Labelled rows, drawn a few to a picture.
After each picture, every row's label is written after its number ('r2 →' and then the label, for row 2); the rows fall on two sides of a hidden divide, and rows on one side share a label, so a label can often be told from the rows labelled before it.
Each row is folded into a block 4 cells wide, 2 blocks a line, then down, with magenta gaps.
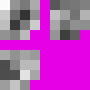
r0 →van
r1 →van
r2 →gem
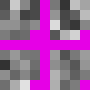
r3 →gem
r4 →van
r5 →gem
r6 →van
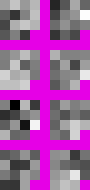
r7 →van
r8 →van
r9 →gem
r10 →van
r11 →van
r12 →gem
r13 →van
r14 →gem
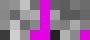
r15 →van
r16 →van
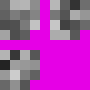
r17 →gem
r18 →van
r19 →van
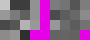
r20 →van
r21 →van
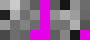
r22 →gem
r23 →van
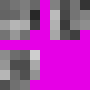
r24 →gem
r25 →van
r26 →van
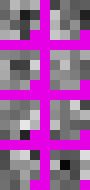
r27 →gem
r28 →gem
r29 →van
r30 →gem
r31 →van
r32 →van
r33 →gem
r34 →van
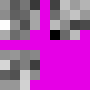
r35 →van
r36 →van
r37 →gem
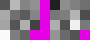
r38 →gem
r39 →gem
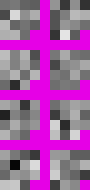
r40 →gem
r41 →van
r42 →van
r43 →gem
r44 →gem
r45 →gem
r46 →van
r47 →van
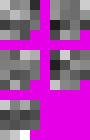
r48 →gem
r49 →van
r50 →van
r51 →gem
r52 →gem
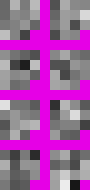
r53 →gem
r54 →van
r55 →van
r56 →gem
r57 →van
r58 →gem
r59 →van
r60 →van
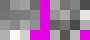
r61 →gem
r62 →van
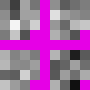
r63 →van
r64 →van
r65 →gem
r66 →van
